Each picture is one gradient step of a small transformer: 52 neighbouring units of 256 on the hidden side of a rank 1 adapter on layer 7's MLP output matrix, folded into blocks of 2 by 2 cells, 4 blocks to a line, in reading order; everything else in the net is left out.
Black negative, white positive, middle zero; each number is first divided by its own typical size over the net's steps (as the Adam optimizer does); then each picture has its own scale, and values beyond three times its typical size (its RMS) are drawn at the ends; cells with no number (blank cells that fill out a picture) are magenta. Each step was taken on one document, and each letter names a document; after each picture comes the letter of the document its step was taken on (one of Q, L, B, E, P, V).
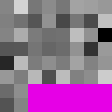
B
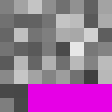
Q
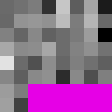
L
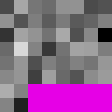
L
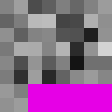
Q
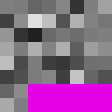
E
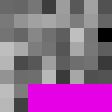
L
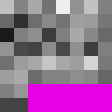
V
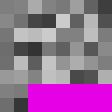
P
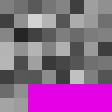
E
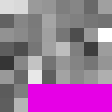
L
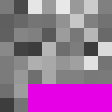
V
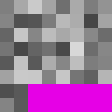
Q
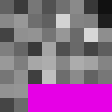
B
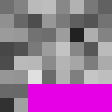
L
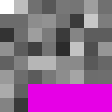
V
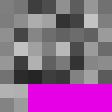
Q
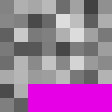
Q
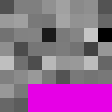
L
